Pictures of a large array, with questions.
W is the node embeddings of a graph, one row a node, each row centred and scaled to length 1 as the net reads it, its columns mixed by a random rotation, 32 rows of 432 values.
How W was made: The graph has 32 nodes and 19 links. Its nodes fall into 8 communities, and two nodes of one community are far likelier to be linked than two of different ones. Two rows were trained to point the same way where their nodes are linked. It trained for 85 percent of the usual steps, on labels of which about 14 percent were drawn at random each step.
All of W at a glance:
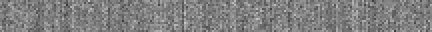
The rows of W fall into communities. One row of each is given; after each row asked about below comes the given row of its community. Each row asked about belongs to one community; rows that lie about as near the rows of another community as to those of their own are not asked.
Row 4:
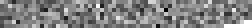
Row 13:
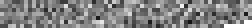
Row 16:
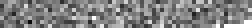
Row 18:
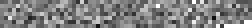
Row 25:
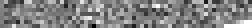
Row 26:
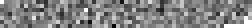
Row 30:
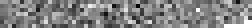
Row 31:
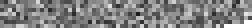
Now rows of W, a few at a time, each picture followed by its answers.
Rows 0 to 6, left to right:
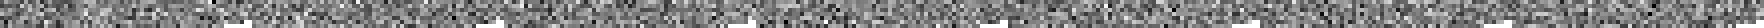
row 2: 26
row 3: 31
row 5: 4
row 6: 31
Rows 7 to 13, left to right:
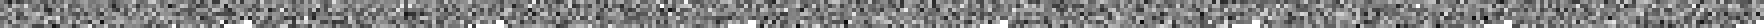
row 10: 4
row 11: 16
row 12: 18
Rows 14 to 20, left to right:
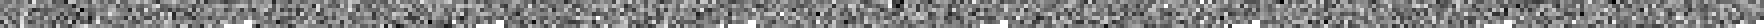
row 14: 31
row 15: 26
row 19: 25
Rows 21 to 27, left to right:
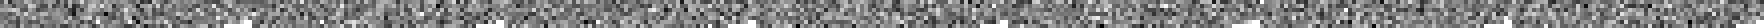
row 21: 30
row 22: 13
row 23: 4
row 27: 13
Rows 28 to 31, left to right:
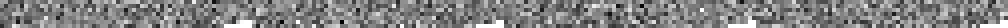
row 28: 25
